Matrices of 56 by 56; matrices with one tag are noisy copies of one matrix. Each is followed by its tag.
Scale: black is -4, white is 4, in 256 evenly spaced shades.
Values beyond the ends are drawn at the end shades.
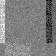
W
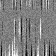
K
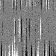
K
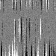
K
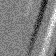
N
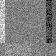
W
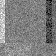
W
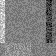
W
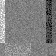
W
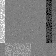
W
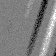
N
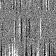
K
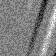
N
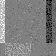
W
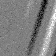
N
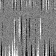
K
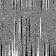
K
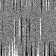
K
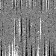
K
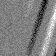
N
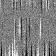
K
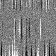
K
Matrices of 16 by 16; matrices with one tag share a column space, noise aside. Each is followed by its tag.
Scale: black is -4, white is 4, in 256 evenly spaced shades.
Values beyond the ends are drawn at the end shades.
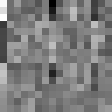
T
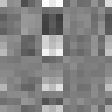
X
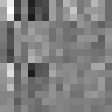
T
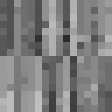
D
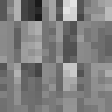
T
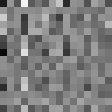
X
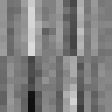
D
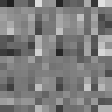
X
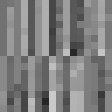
D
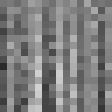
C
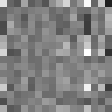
X
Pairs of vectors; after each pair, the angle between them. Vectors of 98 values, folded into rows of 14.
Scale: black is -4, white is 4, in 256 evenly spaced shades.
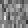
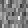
partly aligned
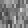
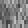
nearly parallel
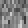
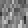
nearly parallel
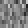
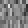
nearly parallel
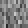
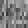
partly aligned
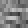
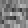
nearly opposite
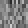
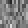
nearly parallel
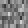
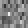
nearly parallel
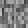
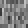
nearly opposite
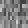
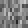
nearly opposite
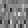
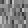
partly opposed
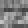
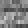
nearly parallel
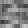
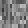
orthogonal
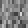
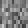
nearly parallel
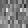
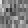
partly opposed
